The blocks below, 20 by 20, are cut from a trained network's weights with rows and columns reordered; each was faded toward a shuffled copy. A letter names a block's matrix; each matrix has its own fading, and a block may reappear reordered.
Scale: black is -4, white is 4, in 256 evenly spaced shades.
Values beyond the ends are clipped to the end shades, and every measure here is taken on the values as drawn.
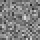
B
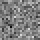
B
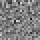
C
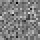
C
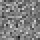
C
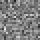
C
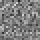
C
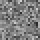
B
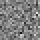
B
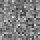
C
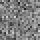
B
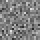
C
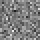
B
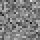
B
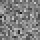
B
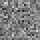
C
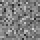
B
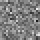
C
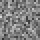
B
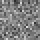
C
